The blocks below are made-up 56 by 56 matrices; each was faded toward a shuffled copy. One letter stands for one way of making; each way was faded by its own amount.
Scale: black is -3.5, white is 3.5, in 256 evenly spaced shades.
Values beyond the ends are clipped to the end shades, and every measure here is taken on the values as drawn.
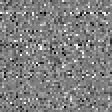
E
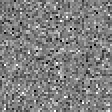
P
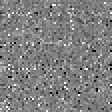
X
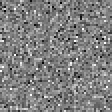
P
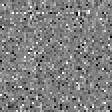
X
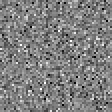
P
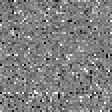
E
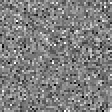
P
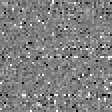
E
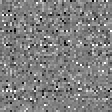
E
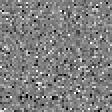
X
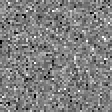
P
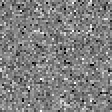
P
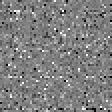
X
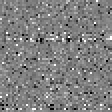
E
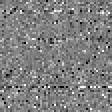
E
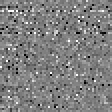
X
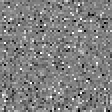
X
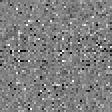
X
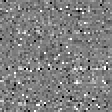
X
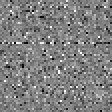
E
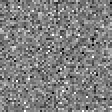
P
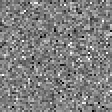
P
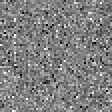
P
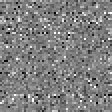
E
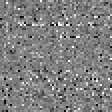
E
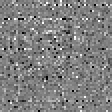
E
